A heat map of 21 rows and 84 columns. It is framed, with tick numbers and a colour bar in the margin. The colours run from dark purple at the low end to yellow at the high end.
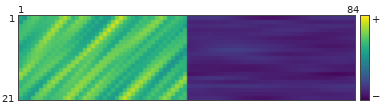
The table splits into one row of 2 panels. Panel 1,1: high, slanting up to the right. Panel 1,2: very low, streaked across, faint in contrast.
